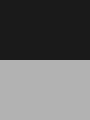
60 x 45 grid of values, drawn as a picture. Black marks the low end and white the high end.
It is made of 2 by 1 panels. Panel 1,1: very low, flat. Panel 2,1: high, flat.
